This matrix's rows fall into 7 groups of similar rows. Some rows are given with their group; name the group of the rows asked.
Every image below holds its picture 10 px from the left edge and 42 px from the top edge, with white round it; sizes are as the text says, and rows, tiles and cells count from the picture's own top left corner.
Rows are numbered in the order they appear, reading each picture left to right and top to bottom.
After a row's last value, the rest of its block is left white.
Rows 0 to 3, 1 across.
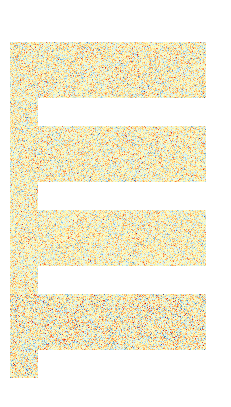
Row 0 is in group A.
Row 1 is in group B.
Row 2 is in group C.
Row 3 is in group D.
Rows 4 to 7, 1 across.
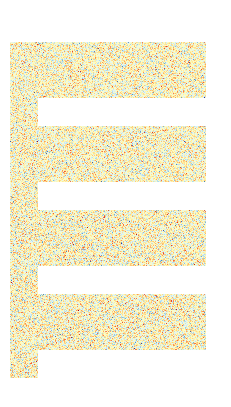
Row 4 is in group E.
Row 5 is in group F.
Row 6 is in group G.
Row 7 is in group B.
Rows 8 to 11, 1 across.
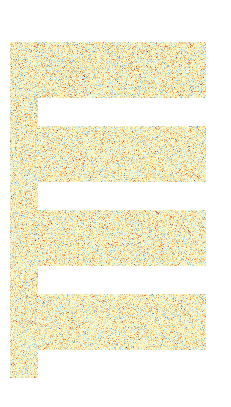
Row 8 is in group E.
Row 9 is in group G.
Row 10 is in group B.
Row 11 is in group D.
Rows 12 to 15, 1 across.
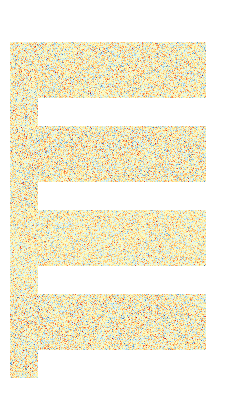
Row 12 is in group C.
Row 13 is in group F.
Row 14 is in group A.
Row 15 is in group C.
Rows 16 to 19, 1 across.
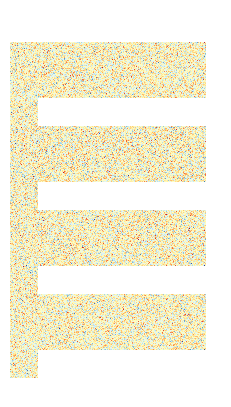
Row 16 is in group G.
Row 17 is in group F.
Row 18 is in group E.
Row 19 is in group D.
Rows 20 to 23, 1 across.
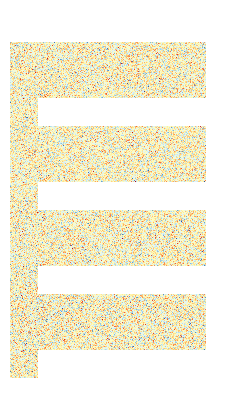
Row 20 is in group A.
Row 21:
A
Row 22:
E
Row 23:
F
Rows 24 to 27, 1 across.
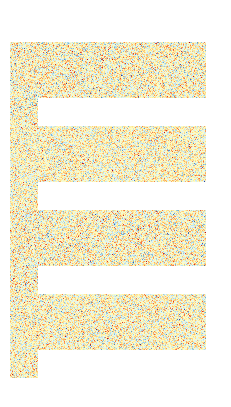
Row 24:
G
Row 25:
E
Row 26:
C
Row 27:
B
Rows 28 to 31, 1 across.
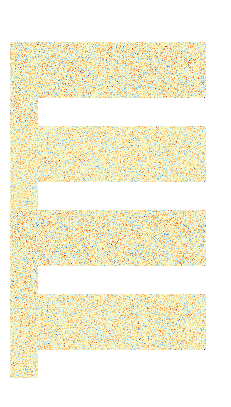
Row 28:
E
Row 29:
A
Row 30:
F
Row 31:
A
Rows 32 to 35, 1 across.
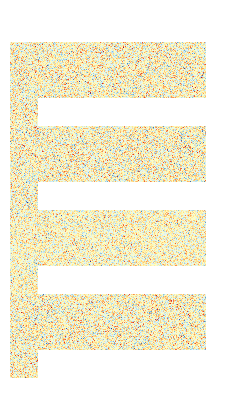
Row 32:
C
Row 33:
D
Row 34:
G
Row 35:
B
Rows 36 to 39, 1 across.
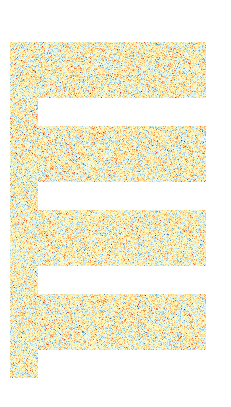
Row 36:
B
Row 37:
D
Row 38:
F
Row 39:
D
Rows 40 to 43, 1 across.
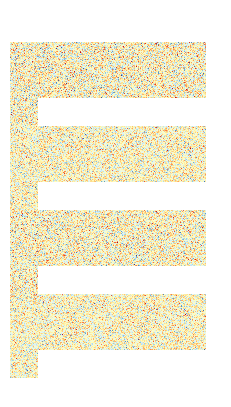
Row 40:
G
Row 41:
F
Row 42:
B
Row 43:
D
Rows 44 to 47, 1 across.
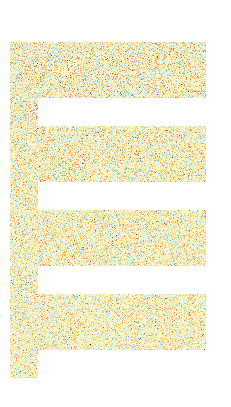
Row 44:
B
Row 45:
E
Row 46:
G
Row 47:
E
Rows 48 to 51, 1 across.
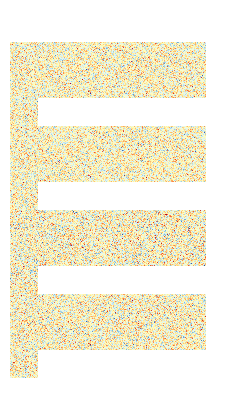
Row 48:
C
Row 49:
C
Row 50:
E
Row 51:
C
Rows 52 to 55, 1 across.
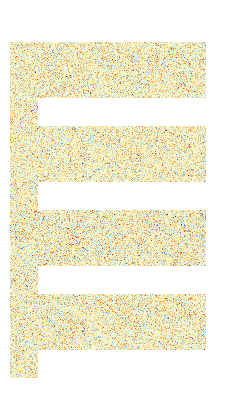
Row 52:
B
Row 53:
E
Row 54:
D
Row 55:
E
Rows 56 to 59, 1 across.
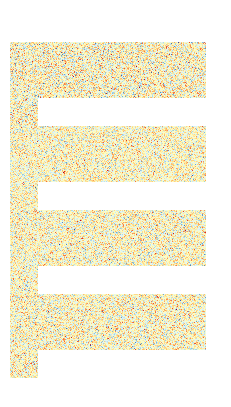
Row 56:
G
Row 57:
F
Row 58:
D
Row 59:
B
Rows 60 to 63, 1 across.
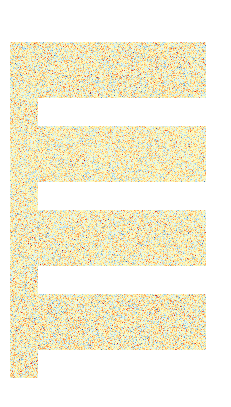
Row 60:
B
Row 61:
E
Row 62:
C
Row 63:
B
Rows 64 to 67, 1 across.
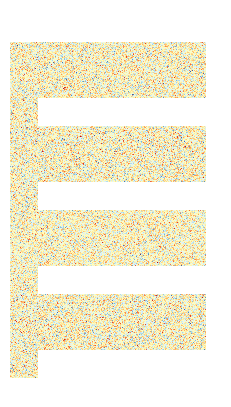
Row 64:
F
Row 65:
D
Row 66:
A
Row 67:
F
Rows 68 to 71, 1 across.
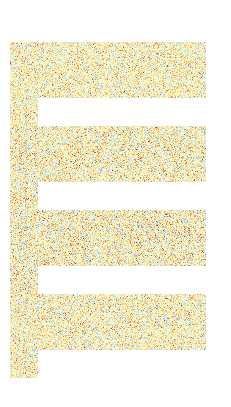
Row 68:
C
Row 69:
C
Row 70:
E
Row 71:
E
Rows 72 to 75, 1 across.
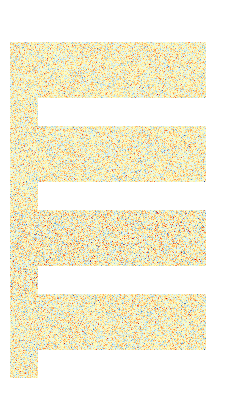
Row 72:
A
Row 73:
E
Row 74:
B
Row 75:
E
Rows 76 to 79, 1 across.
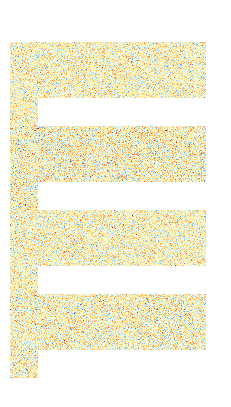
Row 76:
F
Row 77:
E
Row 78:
G
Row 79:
D
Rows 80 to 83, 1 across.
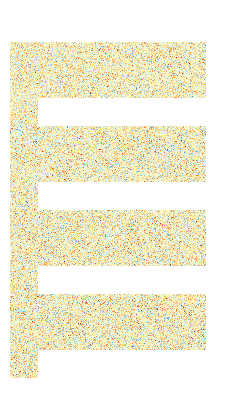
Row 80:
B
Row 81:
D
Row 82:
A
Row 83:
E
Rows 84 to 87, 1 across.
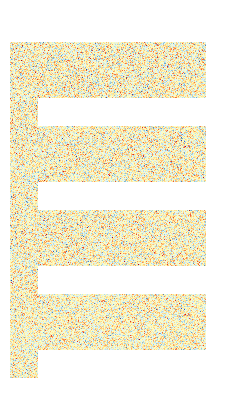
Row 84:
B
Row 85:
D
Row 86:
G
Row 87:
D
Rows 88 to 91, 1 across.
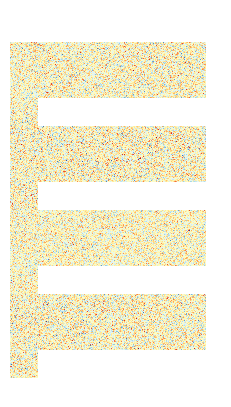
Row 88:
D
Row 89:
B
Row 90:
G
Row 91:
G
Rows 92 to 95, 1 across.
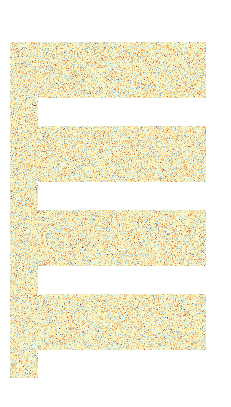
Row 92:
G
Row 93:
G
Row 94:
E
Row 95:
D
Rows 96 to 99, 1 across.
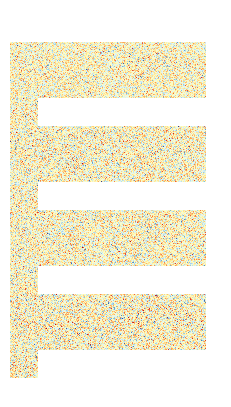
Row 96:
C
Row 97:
G
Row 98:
E
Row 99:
C
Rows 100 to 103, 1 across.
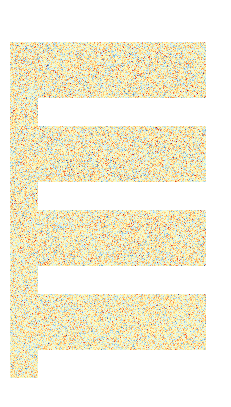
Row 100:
C
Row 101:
B
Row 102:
A
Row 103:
G
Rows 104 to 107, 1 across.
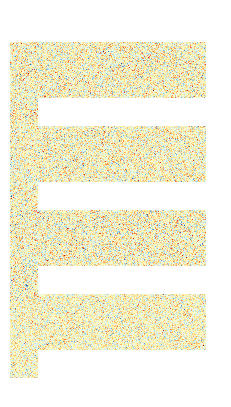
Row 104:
C
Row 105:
G
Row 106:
D
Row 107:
D
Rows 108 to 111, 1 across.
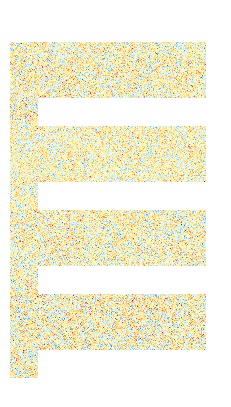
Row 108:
C
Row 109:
E
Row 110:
D
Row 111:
E
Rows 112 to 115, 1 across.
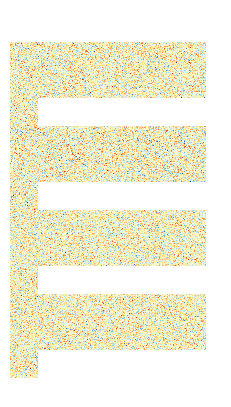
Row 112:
E
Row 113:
D
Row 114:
B
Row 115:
C
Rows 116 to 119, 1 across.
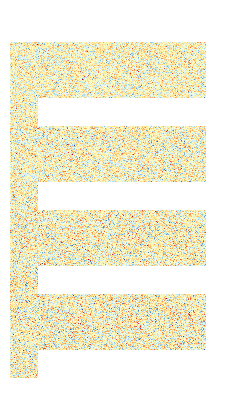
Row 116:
E
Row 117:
D
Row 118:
C
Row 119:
E
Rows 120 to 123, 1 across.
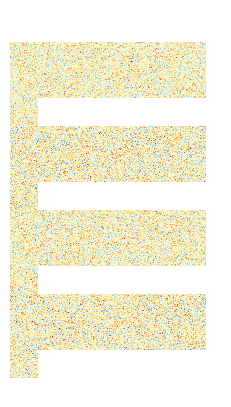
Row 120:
A
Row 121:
F
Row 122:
B
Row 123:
D
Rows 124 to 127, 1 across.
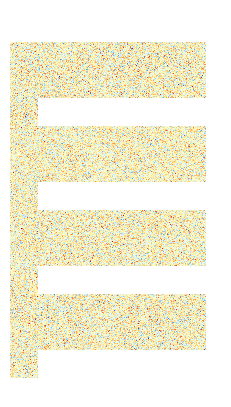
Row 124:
C
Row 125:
E
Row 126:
B
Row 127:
A
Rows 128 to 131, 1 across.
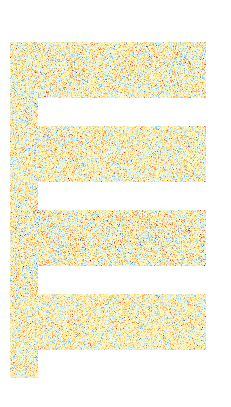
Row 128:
D
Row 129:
G
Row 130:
E
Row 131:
C
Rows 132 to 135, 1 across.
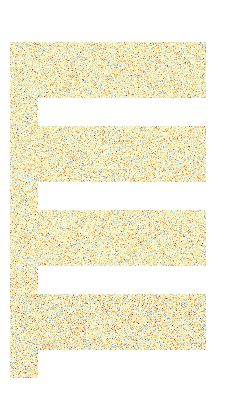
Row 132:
D
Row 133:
G
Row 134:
C
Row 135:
E
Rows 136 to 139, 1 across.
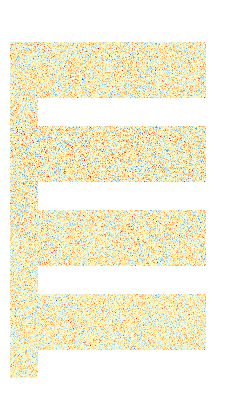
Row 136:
E
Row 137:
F
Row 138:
A
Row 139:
G
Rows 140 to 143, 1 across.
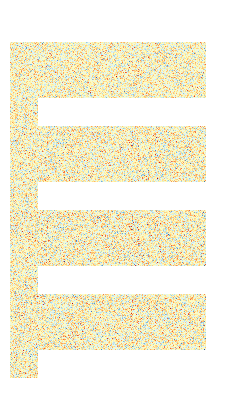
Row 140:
C
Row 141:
A
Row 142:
A
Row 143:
E
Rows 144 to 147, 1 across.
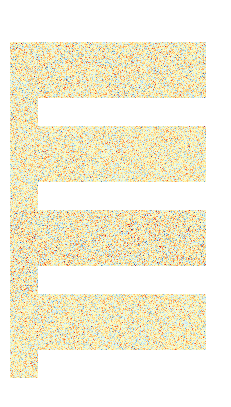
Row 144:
F
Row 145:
G
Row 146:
A
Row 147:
B
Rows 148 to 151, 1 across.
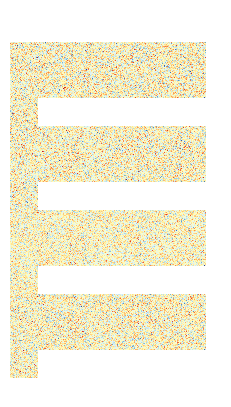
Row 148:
F
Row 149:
D
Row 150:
E
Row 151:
E
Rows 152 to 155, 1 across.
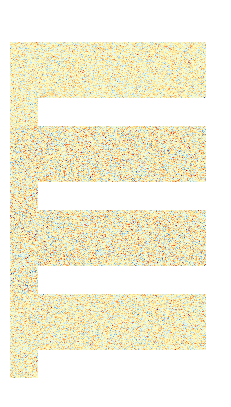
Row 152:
E
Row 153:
B
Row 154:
A
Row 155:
B
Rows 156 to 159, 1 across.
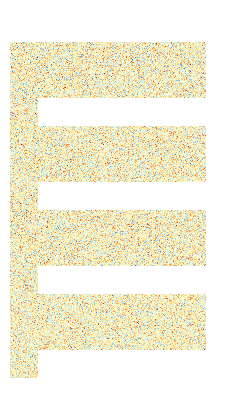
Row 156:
F
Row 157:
B
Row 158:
A
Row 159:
E
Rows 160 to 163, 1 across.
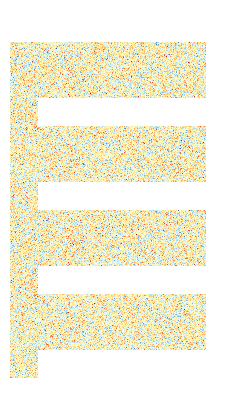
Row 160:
G
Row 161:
D
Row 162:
G
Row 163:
D
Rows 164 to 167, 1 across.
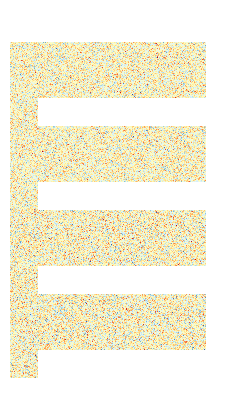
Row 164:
B
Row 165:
D
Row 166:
B
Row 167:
F
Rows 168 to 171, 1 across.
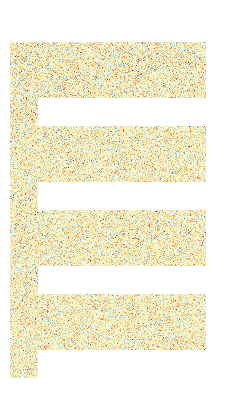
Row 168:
C
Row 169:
G
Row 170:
C
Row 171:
A
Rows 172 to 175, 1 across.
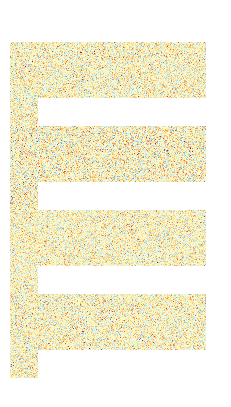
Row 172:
G
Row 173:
F
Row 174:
A
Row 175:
G
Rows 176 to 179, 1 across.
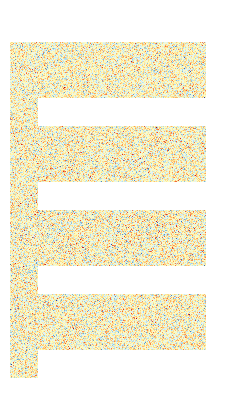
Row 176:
F
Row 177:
B
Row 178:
E
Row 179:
G
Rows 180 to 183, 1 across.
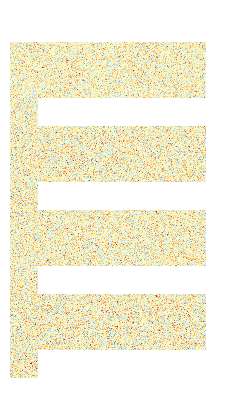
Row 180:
D
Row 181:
G
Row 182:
B
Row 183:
B
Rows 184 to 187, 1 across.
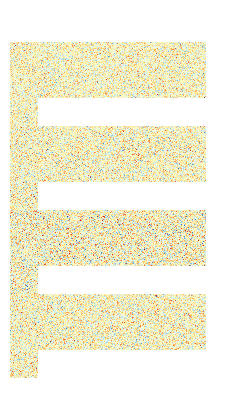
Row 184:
A
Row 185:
C
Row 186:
D
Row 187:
B
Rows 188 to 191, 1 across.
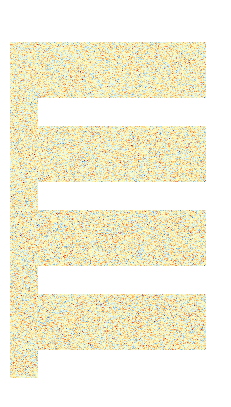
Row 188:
E
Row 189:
A
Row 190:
F
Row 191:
C
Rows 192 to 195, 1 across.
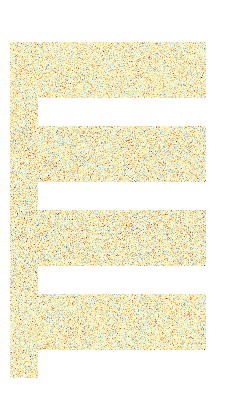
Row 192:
C
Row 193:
A
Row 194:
F
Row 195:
E
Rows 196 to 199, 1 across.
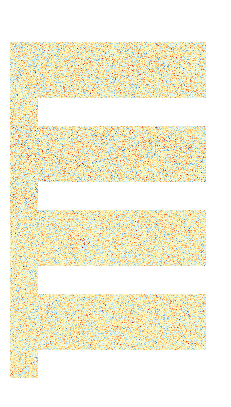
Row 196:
B
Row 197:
C
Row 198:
E
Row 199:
B
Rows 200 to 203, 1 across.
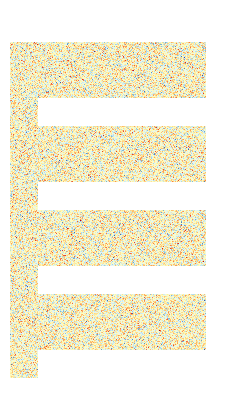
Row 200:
D
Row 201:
C
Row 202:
D
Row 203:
A
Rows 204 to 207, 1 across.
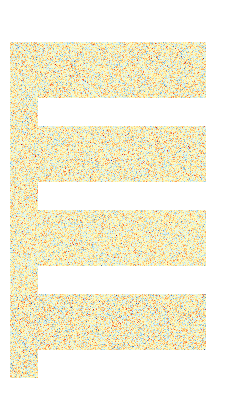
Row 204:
D
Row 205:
B
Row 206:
G
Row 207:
F
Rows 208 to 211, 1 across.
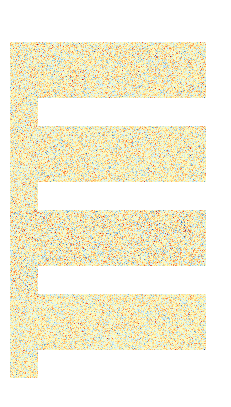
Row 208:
E
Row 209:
F
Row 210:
D
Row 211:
E
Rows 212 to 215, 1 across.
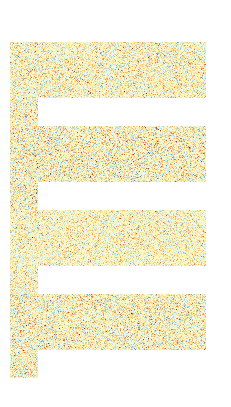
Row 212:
C
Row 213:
B
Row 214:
C
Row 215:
A
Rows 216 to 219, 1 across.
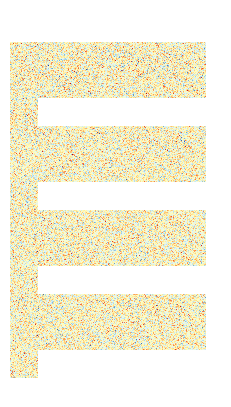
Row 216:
C
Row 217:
D
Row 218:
B
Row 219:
B
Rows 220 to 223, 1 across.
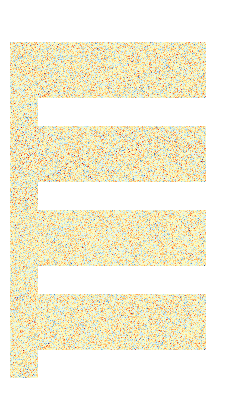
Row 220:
A
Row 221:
C
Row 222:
E
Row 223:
A
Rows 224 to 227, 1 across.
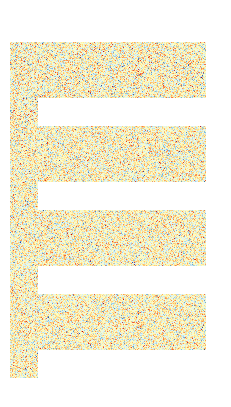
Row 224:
C
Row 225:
A
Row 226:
B
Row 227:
C
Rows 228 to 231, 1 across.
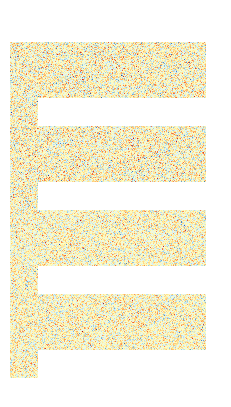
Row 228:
G
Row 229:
A
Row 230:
D
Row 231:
C
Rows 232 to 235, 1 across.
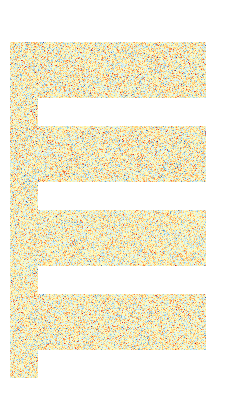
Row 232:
B
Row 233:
D
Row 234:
G
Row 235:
B
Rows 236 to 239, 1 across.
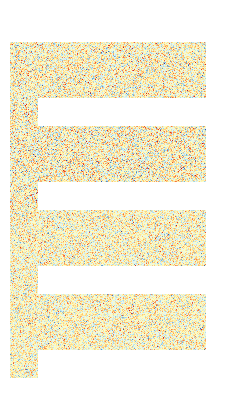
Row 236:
C
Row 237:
B
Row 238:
A
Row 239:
A
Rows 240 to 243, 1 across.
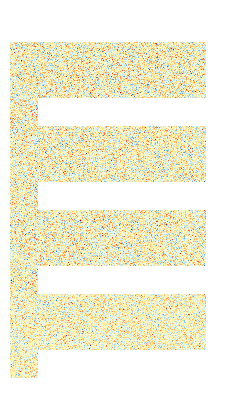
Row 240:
B
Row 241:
F
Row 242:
G
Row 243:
G
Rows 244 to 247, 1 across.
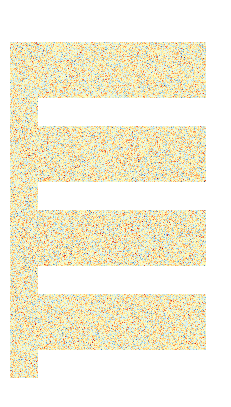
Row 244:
D
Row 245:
A
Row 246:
F
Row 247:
B
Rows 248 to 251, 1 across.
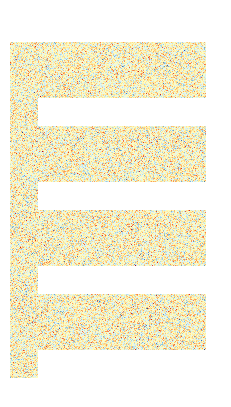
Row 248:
C
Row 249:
D
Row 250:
A
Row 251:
A
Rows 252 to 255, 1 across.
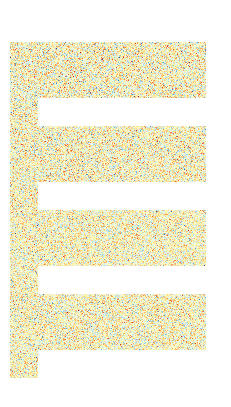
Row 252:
G
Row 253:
B
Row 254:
F
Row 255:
B
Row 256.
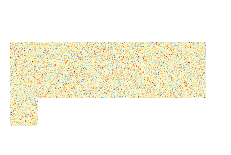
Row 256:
G
